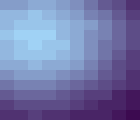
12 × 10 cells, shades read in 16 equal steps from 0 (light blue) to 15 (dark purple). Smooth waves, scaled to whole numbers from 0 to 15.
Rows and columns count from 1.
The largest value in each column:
12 12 11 12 12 13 13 13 14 15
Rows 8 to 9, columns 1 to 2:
5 4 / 7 6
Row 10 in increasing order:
8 8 8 9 9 10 11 11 13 14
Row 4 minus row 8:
-4 -4 -4 -4 -3 -3 -2 -3 -2 -2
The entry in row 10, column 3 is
8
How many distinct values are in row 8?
7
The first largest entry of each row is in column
10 10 10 10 10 10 10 10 10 10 10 10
